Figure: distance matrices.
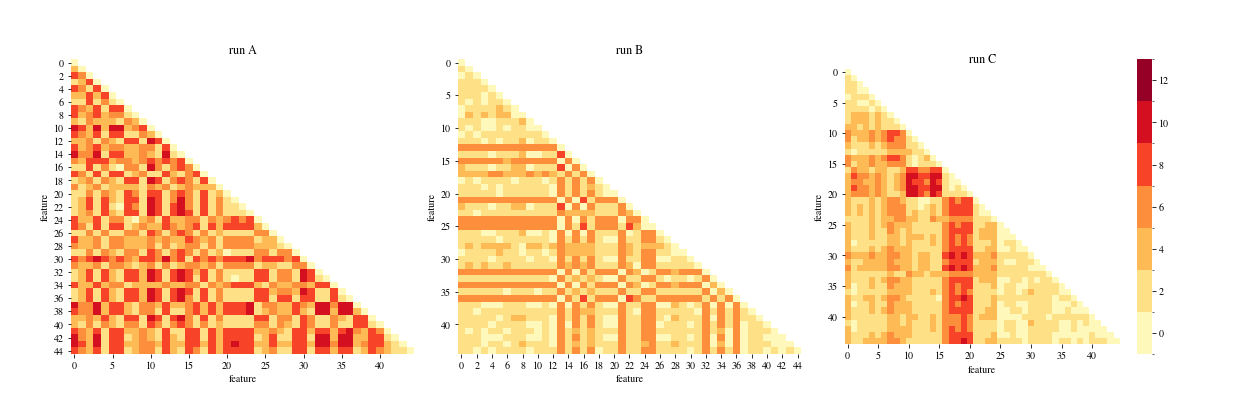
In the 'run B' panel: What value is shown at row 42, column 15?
6
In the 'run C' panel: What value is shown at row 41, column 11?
2
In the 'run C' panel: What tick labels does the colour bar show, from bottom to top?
0, 2, 4, 6, 8, 10, 12
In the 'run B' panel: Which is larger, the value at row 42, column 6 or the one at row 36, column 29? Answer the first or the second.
the second
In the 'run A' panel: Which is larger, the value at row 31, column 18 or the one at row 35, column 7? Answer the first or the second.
the second
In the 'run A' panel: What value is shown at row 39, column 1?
4
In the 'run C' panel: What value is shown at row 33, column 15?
4
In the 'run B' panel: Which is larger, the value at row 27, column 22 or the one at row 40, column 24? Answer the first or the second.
the second
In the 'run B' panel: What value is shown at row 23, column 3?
2
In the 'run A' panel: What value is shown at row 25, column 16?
8
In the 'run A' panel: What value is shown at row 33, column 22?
2
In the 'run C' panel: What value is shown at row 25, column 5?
2
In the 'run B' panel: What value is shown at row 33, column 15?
4
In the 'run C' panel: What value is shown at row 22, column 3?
2
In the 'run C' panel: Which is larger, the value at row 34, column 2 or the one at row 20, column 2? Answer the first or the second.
the second
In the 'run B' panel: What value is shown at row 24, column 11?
6
